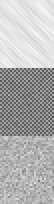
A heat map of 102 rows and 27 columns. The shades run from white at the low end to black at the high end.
It is made of 3 by 1 panels. Panel 1,1: very low, slanting down to the right, faint in contrast. Panel 2,1: middling, checkered, strong in contrast. Panel 3,1: low, fine-grained.
